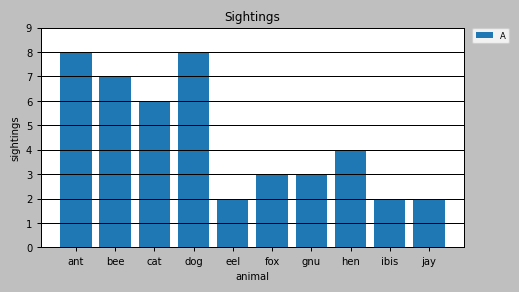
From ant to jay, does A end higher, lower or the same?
lower
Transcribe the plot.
Title: Sightings
x-axis: animal, ticks ant bee cat dog eel fox gnu hen ibis jay
y-axis: sightings, ticks 0 1 2 3 4 5 6 7 8 9
Legend: A
Values:
A: 8 7 6 8 2 3 3 4 2 2
